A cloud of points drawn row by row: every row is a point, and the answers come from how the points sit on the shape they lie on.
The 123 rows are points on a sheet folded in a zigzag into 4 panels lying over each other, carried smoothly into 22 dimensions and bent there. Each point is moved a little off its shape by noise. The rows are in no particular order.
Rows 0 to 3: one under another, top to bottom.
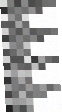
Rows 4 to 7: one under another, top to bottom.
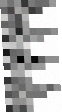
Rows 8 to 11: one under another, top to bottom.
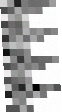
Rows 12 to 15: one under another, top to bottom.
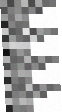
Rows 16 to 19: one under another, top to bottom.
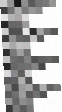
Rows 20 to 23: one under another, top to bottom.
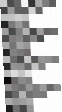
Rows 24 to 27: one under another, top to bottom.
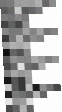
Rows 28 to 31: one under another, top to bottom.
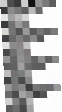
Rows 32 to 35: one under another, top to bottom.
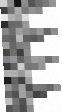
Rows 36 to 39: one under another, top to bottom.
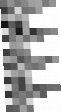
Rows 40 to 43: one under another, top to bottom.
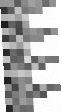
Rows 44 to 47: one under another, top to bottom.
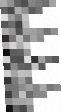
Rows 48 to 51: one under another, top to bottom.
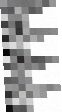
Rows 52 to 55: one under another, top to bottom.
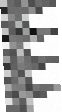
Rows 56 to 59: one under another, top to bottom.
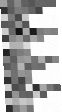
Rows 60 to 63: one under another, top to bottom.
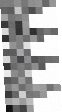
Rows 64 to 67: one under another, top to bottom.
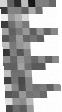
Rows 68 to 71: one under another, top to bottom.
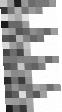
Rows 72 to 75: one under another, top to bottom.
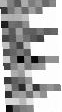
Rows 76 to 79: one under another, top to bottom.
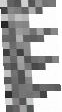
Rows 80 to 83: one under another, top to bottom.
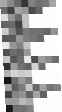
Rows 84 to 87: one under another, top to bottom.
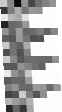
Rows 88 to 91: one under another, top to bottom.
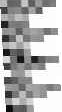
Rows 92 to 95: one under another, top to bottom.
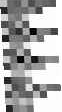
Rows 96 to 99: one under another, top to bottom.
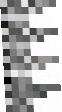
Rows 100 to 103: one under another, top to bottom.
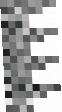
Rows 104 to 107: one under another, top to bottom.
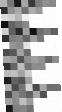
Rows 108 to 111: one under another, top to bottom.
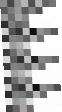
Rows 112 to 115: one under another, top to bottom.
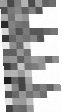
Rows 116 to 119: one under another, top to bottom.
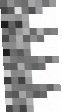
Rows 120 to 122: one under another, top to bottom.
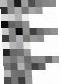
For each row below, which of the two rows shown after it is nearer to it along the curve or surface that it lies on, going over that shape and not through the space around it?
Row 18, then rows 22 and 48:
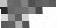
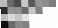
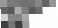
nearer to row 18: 48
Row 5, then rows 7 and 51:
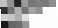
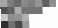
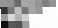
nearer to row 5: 51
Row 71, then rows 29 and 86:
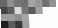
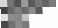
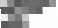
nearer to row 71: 86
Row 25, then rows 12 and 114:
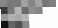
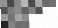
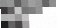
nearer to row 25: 114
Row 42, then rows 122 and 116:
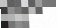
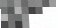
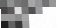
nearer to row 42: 122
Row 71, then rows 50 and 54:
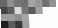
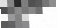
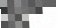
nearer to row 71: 50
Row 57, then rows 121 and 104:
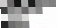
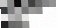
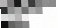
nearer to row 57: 104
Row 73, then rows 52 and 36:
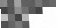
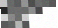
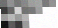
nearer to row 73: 52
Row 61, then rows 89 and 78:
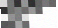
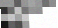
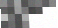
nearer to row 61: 78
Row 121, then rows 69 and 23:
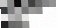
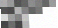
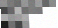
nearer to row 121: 69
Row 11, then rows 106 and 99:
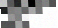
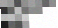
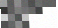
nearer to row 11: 99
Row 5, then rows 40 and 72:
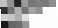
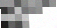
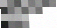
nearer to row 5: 40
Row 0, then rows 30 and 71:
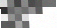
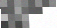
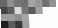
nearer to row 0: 30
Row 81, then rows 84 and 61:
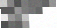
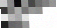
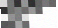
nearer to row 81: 84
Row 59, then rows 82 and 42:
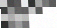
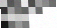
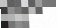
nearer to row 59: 82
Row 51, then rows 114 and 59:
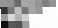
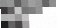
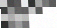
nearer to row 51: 114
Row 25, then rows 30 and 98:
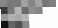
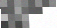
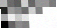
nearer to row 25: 98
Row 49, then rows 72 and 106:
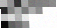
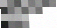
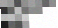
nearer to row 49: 106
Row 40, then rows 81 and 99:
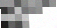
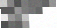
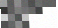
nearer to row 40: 81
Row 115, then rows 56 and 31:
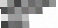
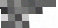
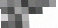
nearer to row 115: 31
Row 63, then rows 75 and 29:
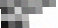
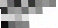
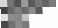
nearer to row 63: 75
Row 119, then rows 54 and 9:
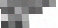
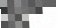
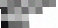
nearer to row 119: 9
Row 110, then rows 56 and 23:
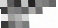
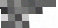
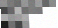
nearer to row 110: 56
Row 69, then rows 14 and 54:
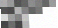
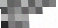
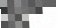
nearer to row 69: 14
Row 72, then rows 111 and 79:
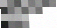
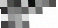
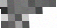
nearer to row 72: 111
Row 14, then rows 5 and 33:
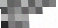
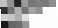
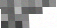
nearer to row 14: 33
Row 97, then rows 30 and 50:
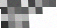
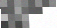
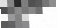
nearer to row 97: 30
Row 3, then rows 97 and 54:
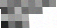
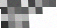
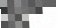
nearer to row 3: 97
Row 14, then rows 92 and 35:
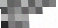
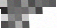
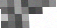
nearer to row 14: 35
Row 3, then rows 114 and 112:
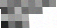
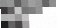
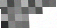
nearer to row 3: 114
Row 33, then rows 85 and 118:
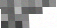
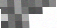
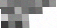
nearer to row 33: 85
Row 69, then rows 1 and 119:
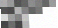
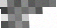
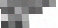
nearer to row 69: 119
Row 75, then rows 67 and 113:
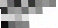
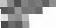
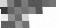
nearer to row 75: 67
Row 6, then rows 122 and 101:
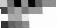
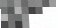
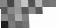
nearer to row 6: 122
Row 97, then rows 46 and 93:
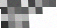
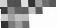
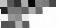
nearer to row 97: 46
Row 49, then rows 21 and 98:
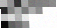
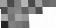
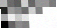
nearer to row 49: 98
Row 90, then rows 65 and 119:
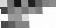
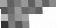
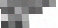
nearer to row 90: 119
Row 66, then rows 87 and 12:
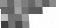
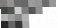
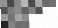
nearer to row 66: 12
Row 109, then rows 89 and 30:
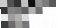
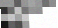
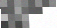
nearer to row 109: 30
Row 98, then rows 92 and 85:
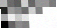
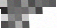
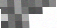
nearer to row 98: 85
